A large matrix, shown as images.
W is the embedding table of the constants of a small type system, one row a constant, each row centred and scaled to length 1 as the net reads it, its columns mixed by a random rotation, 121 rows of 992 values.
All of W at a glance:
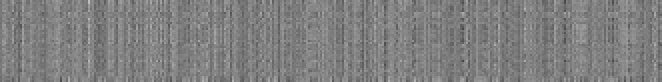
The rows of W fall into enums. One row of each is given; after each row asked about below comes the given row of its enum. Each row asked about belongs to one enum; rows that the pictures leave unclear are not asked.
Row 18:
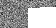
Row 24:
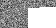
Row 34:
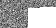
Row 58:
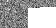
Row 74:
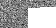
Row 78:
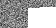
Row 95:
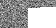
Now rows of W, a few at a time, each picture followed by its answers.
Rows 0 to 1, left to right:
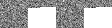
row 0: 95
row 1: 58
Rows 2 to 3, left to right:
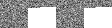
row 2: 95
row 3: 24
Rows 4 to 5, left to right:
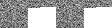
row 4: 95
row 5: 95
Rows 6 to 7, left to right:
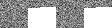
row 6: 95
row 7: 18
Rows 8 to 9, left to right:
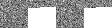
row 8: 74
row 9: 58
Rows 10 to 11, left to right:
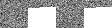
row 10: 78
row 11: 74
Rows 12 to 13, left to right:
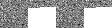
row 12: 74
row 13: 74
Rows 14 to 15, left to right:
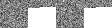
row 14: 78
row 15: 58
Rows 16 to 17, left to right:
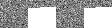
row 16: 74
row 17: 24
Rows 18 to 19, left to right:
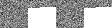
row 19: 78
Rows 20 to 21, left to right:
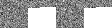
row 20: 18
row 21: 58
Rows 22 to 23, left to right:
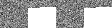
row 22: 18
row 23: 34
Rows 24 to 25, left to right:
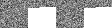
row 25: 78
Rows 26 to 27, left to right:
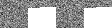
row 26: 18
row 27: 95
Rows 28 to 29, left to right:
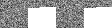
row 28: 24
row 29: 95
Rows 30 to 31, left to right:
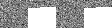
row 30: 74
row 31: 18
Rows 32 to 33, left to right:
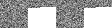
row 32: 95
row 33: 78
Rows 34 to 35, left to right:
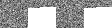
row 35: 95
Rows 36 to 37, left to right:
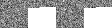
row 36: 24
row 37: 58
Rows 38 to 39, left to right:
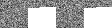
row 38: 24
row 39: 95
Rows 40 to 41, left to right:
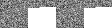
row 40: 24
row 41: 24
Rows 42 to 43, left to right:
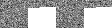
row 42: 24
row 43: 74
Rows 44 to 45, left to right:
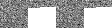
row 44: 74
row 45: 74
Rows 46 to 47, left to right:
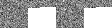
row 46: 18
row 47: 58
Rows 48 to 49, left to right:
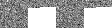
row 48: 58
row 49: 74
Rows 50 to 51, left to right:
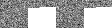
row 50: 24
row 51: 74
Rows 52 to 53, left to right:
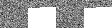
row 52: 18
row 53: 74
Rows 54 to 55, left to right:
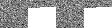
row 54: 74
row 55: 95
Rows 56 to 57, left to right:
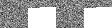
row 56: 18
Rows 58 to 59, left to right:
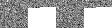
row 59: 74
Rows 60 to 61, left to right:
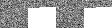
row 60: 24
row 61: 74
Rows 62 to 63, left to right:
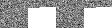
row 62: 24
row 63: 74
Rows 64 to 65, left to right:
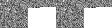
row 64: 58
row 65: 58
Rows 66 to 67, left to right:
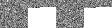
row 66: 58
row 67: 34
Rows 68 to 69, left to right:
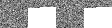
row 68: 34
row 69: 95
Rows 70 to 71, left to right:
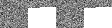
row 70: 18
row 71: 78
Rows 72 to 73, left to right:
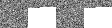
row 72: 34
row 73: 24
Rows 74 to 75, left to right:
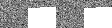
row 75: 18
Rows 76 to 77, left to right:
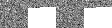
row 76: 58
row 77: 74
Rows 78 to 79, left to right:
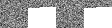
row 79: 95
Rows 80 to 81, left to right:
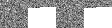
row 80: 58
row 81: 95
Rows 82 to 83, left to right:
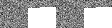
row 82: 18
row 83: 18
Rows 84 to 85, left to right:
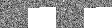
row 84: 24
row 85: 58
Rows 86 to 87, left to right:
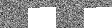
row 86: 18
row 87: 95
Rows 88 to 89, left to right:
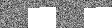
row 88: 24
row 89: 18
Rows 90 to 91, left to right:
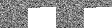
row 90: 95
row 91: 95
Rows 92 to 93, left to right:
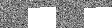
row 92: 74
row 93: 18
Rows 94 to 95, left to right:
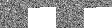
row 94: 58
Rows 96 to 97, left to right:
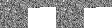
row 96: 58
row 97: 58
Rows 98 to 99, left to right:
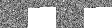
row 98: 34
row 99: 58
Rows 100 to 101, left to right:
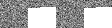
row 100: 95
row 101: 18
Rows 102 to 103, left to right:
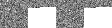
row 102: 58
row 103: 34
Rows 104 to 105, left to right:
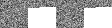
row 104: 24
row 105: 78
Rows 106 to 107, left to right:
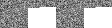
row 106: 24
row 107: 24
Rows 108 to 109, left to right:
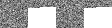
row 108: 34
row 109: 95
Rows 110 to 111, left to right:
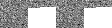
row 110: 74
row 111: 74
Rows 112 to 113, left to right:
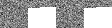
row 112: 18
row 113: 95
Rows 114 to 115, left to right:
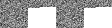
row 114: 78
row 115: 78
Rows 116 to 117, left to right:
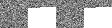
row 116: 95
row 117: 78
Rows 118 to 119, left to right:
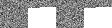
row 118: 18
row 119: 78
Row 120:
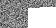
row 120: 78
